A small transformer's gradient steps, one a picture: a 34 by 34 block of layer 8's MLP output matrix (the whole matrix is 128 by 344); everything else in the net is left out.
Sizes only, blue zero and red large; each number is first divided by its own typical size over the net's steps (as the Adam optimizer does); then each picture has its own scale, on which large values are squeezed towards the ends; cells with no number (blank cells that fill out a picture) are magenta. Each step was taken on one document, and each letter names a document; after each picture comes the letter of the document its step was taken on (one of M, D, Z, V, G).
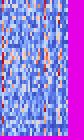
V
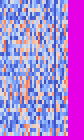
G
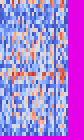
G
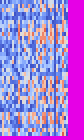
G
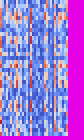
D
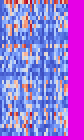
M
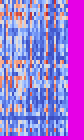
D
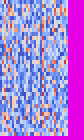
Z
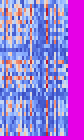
D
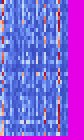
V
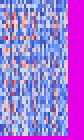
Z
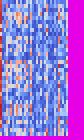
D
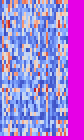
M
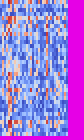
M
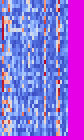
V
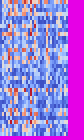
M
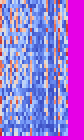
D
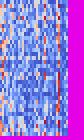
V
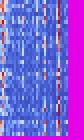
V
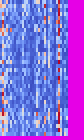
V
